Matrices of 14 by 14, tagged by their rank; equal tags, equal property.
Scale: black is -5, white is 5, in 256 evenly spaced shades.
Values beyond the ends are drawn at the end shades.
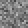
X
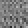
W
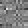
W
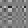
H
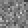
X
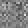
W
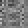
W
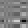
H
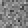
X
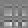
H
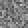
X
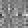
W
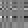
H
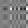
H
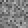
X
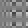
H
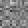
W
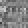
W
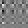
H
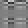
H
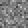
X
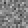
X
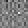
W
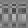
H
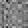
W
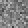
X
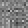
W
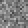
X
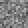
X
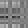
H
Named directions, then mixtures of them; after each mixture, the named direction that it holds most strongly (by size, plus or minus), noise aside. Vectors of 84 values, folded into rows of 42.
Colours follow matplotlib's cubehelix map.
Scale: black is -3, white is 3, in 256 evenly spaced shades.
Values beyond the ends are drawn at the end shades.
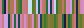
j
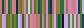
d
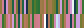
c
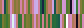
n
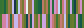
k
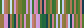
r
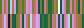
r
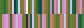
k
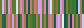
d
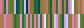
c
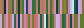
c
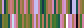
n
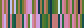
r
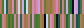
c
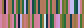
c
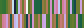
k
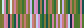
r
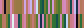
n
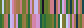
n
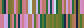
j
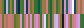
c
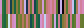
r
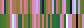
n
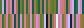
c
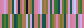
k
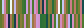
r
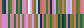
j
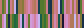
d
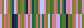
n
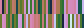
d
